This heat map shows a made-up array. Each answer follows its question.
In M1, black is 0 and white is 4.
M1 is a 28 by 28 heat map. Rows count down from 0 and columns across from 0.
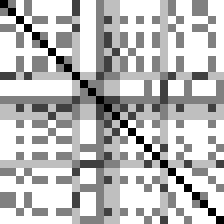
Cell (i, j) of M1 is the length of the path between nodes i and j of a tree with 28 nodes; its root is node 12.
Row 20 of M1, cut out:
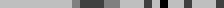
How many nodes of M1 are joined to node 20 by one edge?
6
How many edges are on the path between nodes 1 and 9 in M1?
1
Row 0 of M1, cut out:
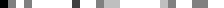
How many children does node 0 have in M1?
0
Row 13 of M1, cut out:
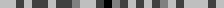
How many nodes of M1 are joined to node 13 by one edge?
11
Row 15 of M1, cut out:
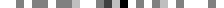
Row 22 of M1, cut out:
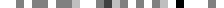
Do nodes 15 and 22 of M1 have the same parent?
yes
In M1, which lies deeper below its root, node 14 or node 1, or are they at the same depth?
node 1
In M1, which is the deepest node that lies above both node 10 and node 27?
20
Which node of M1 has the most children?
13
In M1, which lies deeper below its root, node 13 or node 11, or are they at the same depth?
node 11
